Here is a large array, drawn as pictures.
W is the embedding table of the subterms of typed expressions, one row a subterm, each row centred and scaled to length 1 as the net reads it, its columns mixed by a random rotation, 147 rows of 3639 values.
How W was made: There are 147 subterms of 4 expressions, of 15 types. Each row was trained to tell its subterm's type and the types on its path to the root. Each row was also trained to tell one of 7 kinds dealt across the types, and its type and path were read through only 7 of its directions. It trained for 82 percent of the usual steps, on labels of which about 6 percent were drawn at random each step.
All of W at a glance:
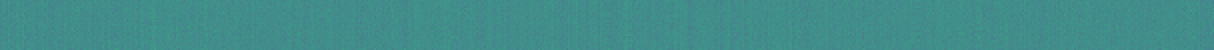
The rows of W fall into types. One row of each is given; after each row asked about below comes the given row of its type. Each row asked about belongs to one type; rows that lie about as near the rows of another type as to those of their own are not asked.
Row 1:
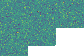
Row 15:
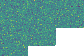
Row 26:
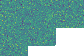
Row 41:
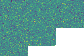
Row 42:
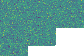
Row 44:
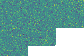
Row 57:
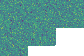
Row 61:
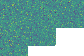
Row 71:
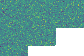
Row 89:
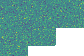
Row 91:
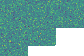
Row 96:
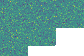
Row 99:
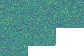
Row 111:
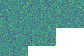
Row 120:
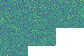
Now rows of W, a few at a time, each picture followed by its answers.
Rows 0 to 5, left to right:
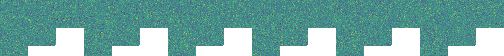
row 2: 89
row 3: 57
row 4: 89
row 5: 120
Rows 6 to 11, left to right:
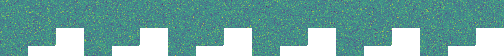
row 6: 1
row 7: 26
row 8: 44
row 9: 89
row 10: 44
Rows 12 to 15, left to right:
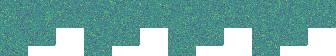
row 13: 61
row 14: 99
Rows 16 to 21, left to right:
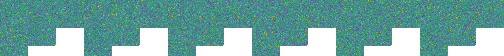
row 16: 1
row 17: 91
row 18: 71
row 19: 99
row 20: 44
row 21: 96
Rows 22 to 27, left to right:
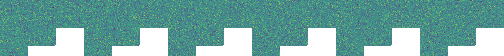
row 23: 15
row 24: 91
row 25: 61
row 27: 96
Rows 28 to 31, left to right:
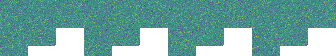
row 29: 120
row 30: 99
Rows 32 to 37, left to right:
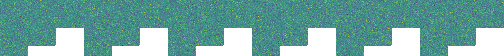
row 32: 15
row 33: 44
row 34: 120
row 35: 120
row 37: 1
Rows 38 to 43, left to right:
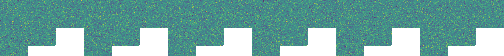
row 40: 1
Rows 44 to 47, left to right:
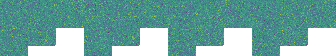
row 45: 99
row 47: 111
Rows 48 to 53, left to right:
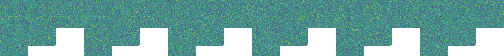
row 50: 96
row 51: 99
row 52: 91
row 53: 15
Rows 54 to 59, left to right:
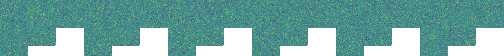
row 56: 96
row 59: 71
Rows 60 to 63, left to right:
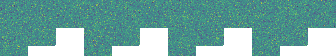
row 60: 89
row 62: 41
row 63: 41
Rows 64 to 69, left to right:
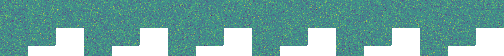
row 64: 91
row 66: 15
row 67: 120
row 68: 111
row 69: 15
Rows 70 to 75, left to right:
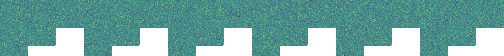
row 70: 96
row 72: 91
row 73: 99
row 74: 44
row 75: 111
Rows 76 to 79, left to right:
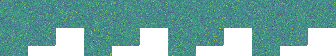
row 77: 61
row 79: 15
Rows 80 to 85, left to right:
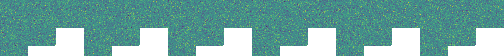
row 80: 71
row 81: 26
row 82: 41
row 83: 41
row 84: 15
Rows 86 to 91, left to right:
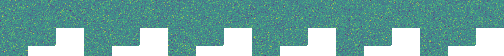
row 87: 99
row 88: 26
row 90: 91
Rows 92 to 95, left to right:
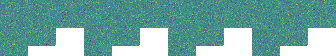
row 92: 26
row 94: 42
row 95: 111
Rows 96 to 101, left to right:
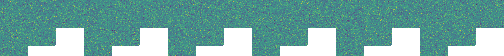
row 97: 71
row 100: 91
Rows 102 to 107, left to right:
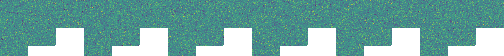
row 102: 89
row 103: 15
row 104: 41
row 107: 71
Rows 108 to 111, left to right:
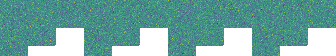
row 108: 91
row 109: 120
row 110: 120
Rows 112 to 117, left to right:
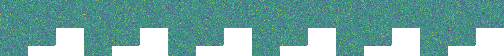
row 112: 57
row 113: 111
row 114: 26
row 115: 96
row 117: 71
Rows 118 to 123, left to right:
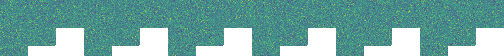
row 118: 96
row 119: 99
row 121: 26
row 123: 42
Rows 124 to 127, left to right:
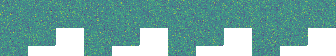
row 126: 44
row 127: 91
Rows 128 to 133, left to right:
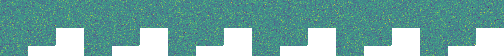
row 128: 71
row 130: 1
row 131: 26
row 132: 41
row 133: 1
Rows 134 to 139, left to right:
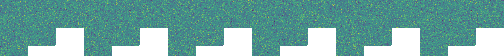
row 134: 89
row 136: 44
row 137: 26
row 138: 89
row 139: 99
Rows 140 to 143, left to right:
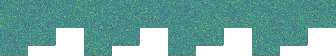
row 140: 57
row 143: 26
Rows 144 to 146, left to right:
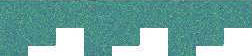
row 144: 111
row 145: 41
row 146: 1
